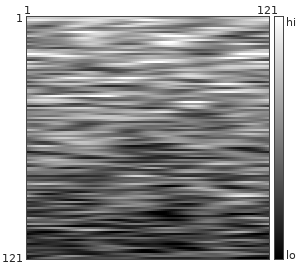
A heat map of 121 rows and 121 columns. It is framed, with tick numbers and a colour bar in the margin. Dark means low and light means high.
Slope: up to the top. Histogram: bell-shaped. Grain: streaks across.
